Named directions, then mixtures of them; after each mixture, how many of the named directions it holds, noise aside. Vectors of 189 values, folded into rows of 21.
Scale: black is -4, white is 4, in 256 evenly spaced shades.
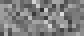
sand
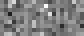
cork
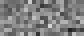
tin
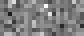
one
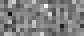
one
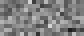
one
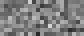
one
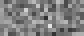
three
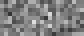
three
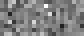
one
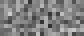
two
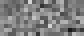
one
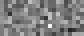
three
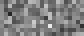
three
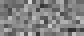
one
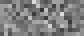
one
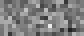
two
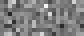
one
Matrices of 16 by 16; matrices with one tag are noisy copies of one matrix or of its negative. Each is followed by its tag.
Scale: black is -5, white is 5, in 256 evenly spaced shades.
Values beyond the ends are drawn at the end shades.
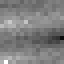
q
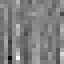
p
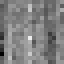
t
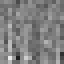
p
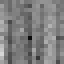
t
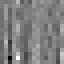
p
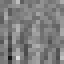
p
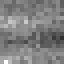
q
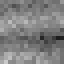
q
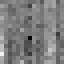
t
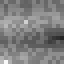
q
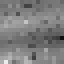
q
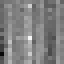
t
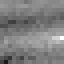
q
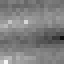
q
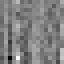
p
